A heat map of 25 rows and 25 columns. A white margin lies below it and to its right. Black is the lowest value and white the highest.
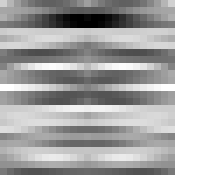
Grain: streaks across. Ninth with the lowest average: top middle. Mirror symmetry: left to right.
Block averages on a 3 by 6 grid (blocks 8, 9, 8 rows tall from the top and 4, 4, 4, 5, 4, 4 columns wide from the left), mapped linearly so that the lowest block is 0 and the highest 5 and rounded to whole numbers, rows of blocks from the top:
4 2 0 0 2 4
5 4 3 3 4 5
5 5 4 4 5 5
